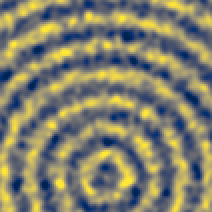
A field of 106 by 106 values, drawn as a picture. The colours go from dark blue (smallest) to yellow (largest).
Average level on the scale: 50%. Slope: none. Grain: blotchy. Rings: centred on the bottom middle.
